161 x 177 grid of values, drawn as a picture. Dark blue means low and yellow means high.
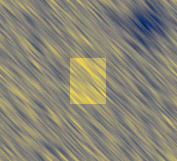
The ninth with the lowest average is the top right. The halves do not mirror each other. The centre is the ninth with the highest average. A single dip lies in the top right. In the centre lies a patch that is higher than the rest.
